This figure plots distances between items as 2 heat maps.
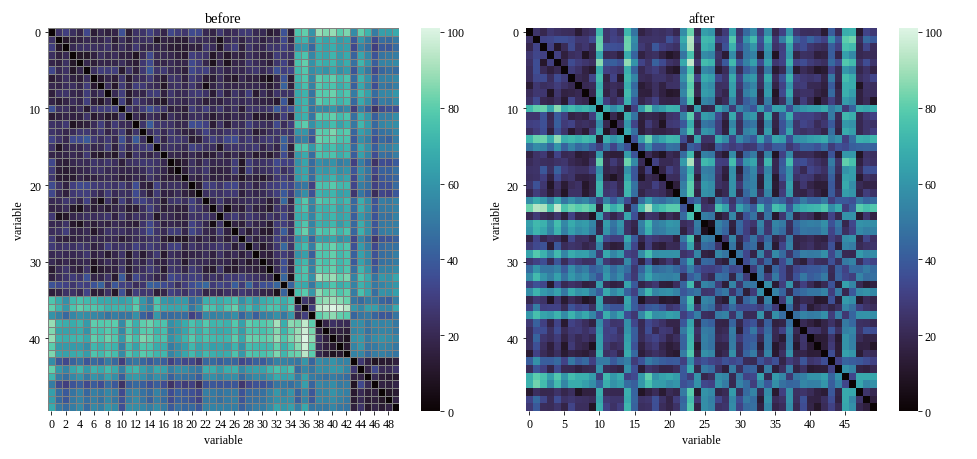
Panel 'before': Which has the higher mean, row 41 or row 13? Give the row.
41
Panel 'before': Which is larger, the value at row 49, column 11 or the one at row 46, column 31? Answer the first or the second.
the first
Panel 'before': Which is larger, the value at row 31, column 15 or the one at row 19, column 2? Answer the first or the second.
the first
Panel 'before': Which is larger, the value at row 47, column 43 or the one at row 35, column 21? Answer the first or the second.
the second
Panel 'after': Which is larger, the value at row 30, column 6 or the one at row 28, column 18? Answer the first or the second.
the first
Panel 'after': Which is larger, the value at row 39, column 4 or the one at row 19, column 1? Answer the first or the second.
the first
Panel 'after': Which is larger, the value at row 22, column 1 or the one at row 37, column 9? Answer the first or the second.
the first
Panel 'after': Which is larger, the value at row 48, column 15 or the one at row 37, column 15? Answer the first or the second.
the first
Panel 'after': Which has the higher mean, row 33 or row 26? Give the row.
26
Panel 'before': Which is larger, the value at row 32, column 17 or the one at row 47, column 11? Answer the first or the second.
the second
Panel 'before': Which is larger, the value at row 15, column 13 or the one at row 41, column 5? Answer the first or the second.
the second
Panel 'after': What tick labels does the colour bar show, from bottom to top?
0, 20, 40, 60, 80, 100
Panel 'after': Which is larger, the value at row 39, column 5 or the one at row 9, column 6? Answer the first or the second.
the second
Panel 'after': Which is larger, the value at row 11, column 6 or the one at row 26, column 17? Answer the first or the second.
the second
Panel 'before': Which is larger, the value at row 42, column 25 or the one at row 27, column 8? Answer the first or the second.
the first
